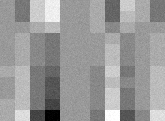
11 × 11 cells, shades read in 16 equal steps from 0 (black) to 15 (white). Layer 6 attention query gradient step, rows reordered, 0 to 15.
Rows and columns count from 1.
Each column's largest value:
10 13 12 14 9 9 10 15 12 10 13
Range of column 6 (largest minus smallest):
0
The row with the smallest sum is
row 11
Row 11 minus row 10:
0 2 -3 -4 0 0 -1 3 -2 -1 2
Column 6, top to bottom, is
9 9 9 9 9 9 9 9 9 9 9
